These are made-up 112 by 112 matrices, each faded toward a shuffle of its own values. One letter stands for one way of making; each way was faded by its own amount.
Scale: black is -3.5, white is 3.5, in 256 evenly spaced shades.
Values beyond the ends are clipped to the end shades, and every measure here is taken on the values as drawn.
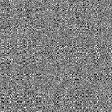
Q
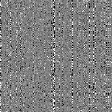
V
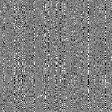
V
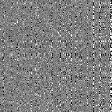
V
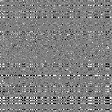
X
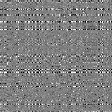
X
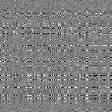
X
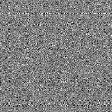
Q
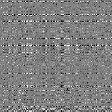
X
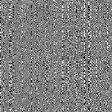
V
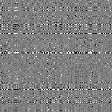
X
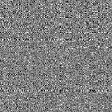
Q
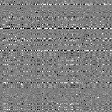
X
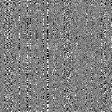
V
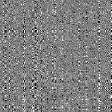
V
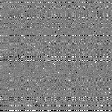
X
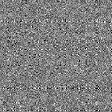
Q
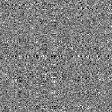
Q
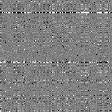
X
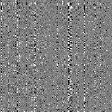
V
